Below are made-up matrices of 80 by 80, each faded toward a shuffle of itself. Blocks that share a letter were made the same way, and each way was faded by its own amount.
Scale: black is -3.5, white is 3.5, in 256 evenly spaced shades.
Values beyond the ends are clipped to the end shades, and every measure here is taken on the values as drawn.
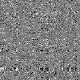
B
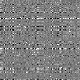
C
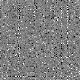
B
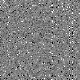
B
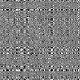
C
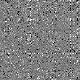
B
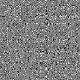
B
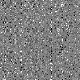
B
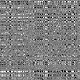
C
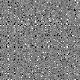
B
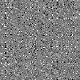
B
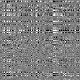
C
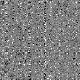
B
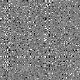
B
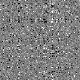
B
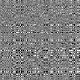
C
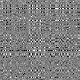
C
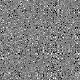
B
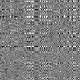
C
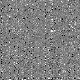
B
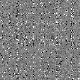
B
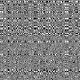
C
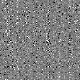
B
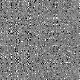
B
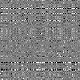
C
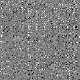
B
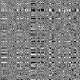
C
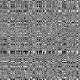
C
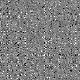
B
